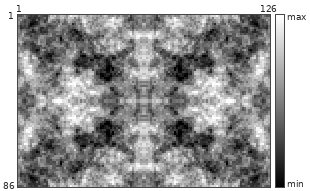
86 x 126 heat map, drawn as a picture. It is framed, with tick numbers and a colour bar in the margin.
Odd rows or columns: none. Grain: blotchy. Slope: none. Mirror symmetry: left to right and top to bottom. Seam: none.
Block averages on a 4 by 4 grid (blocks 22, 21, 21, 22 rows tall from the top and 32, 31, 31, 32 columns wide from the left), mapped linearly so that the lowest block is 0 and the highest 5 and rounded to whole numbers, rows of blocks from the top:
0 4 4 0
5 2 2 5
5 2 2 5
0 4 4 0
